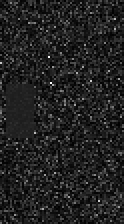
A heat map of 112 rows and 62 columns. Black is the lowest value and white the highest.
Grain: fine. Odd patch: calmer, in the middle left. Histogram: skewed, a long tail of high values. Stripes: none. Calmest part: middle left.
